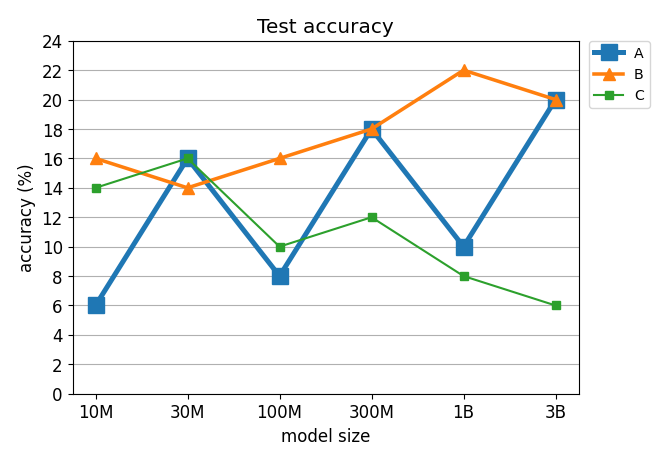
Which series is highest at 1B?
B
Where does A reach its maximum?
3B
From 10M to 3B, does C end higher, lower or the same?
lower
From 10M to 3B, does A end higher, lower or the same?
higher
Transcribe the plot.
Title: Test accuracy
x-axis: model size, ticks 10M 30M 100M 300M 1B 3B
y-axis: accuracy (%), ticks 0 2 4 6 8 10 12 14 16 18 20 22 24
Legend: A, B, C
Values:
A: 6 16 8 18 10 20
B: 16 14 16 18 22 20
C: 14 16 10 12 8 6
